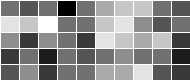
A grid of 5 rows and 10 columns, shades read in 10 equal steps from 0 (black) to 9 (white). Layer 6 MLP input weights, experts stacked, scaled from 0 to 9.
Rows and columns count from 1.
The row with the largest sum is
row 2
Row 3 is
5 2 5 4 2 8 7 6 7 2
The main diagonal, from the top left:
4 7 5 4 4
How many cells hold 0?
1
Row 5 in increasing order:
2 2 3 3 4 4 5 6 6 8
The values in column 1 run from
2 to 8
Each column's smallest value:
2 2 1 0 2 4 5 4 3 1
